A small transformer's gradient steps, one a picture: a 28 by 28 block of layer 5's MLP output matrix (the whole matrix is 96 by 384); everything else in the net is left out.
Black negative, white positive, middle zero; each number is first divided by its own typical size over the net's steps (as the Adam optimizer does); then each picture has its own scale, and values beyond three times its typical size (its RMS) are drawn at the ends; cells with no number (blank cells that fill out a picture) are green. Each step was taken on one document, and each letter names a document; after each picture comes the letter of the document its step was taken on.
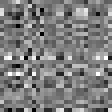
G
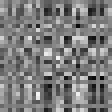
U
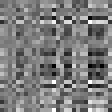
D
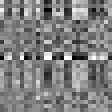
U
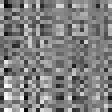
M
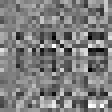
D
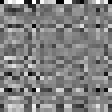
M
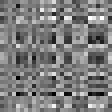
D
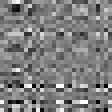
G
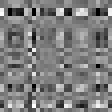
G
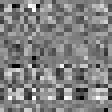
G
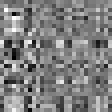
M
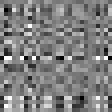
G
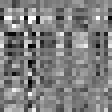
M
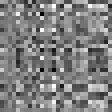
D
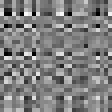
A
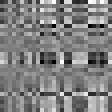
D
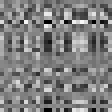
U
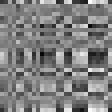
D
